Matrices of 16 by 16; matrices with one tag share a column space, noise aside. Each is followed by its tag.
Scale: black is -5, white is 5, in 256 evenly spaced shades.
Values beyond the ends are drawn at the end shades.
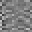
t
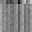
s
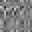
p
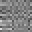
t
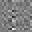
t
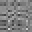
t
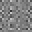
t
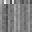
s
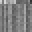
s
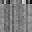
s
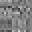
p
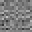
t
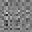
t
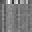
s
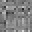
p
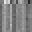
s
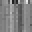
s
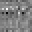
p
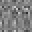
p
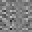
t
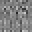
p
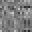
p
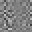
t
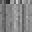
s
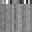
s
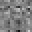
p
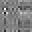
p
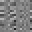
t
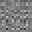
t
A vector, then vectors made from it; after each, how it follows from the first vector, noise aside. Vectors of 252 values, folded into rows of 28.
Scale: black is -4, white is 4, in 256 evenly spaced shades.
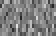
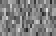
wrapped around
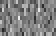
reversed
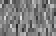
negated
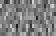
negated
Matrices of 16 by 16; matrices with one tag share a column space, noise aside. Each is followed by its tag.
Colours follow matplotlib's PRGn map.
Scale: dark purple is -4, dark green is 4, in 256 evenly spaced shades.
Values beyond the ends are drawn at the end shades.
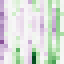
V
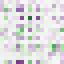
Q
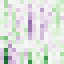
V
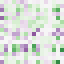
Q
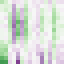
V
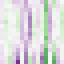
V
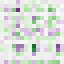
Q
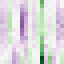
V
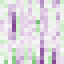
V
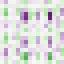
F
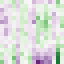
V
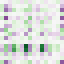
Q
